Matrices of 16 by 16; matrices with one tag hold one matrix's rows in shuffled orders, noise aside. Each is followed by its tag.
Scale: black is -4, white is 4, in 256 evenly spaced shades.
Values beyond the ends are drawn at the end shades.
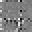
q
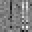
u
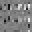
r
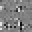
q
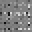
r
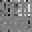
r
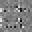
q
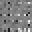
r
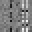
u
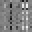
u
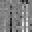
u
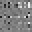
r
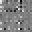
q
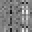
u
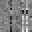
u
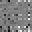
r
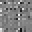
q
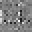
q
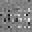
r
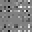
r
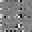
q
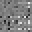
r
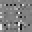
q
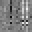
u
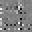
q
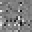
q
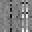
u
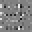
q
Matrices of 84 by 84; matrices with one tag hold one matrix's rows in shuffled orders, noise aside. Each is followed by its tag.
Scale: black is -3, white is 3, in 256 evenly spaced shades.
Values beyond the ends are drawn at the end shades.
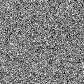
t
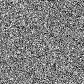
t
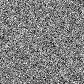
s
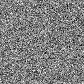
t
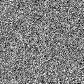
t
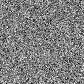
s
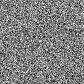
s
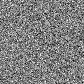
t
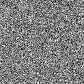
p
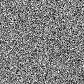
t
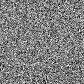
s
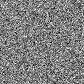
s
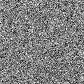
p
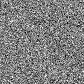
t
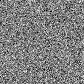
s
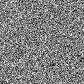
t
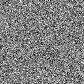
s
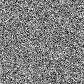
p
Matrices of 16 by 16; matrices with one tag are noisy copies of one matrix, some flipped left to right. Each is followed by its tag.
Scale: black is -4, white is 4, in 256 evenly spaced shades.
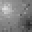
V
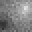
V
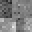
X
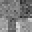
X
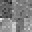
X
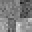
X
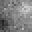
V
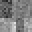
X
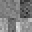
X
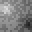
V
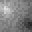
V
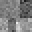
X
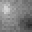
V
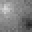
V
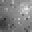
V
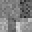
X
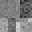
X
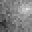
V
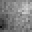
V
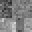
X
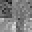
X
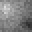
V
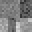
X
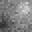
V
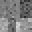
X
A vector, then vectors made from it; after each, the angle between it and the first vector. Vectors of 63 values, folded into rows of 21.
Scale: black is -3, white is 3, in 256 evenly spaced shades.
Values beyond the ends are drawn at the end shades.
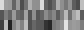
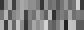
partly opposed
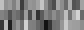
nearly parallel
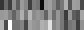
nearly opposite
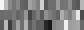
nearly parallel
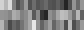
orthogonal
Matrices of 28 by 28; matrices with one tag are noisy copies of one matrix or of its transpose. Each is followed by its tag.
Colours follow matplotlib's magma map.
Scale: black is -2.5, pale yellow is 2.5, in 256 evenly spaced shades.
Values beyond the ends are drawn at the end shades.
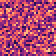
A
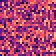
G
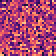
G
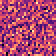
A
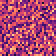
A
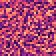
A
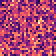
G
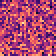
G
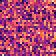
G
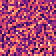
A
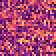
G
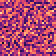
A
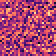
A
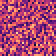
A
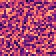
A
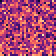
G
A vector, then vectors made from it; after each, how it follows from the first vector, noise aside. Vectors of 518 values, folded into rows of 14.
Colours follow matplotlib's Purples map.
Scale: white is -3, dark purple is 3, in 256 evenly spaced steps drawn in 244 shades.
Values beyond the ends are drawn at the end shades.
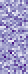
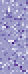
partly zeroed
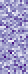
copied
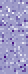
partly zeroed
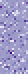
partly zeroed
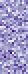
copied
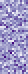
copied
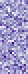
copied
